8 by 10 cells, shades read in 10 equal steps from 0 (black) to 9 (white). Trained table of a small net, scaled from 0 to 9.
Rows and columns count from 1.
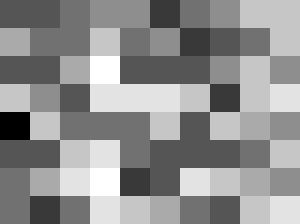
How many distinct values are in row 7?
8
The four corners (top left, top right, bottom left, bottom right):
3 7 4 8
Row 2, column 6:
5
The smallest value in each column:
0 2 3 4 2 2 2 2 4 5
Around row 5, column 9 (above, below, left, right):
7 4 7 5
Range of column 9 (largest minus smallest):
3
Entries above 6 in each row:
2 2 2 7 3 3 4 4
